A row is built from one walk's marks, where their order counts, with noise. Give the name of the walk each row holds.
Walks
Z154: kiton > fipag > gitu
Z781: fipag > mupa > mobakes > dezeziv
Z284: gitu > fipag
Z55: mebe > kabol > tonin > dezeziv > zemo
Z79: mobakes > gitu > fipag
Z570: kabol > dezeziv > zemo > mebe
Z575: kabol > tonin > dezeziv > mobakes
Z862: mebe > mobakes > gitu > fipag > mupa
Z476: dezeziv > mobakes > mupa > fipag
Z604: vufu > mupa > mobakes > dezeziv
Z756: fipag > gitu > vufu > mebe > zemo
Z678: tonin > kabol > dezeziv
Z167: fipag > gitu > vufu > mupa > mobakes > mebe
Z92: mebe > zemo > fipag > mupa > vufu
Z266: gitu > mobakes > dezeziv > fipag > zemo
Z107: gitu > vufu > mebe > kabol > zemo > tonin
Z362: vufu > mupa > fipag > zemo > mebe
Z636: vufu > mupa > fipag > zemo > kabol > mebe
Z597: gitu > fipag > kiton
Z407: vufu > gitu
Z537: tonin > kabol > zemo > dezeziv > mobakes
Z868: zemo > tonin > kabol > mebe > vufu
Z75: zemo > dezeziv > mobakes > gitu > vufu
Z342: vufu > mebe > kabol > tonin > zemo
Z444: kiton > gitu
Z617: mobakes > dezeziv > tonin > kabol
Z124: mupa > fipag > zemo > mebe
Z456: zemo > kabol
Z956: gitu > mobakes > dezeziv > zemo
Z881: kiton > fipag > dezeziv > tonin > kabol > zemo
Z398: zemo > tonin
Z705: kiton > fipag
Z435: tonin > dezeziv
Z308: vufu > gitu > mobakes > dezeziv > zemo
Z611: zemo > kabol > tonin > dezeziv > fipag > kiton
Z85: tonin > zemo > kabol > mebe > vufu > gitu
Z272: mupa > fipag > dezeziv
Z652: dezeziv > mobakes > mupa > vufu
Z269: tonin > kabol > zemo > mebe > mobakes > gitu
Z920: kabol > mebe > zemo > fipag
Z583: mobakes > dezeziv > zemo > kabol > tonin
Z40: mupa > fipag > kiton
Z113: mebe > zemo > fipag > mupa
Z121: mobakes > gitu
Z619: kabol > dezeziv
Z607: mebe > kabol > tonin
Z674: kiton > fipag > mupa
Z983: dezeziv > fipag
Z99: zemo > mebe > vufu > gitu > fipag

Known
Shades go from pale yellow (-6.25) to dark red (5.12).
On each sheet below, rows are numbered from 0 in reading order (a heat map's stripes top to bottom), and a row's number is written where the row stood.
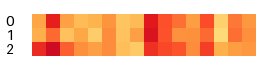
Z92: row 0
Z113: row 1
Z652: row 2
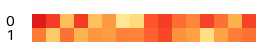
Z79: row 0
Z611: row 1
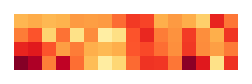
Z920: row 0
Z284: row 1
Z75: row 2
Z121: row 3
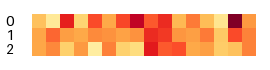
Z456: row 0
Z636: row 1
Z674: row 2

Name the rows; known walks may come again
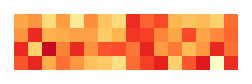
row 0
Z40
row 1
Z99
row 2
Z617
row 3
Z444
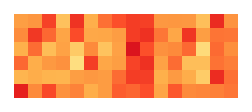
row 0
Z342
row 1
Z85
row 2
Z113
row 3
Z272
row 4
Z920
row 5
Z956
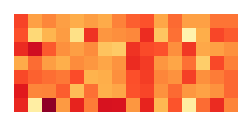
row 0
Z266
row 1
Z983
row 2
Z652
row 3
Z636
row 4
Z269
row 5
Z781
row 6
Z435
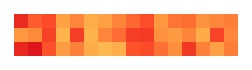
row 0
Z308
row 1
Z107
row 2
Z75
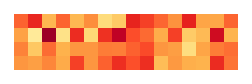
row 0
Z862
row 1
Z398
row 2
Z611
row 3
Z570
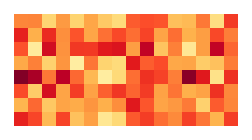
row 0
Z597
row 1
Z537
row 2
Z619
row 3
Z674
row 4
Z121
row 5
Z583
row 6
Z124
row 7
Z79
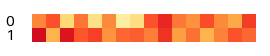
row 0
Z284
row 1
Z575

